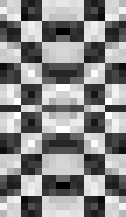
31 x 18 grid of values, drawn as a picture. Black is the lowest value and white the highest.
Slope: none. Grain: checkered. Histogram: two levels. Mirror symmetry: left to right and top to bottom.
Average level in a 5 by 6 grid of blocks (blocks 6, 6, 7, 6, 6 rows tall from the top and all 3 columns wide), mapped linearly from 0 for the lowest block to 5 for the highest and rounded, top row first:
222222 | 222222 | 505505 | 222222 | 222222
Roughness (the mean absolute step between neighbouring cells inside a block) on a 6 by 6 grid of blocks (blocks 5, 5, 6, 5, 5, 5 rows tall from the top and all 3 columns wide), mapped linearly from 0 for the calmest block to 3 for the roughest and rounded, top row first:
210012 / 331133 / 222222 / 111111 / 331133 / 210012
